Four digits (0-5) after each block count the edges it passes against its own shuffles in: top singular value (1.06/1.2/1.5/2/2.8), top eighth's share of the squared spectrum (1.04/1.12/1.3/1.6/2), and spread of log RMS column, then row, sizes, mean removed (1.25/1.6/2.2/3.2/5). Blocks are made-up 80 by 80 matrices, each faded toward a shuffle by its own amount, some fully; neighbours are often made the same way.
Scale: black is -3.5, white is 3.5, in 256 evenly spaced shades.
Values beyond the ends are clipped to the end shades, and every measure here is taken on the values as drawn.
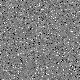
0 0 0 0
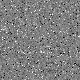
0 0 0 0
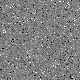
0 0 0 0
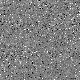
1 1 0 1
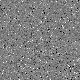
0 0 0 0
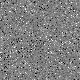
0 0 0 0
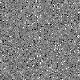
3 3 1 1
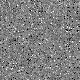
3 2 1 1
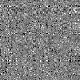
4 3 2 2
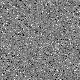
1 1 0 0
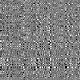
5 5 3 3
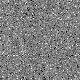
2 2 0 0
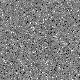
1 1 0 1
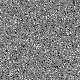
2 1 0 0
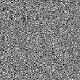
4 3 2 2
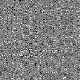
4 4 2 2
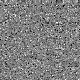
3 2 1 1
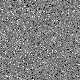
2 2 0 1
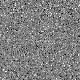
2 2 0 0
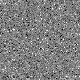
3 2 0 1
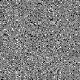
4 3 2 2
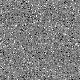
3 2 1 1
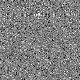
3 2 1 1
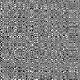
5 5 3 3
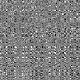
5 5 3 3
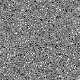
3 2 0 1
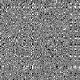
4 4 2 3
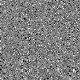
3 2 2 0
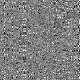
4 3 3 1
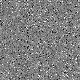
2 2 1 0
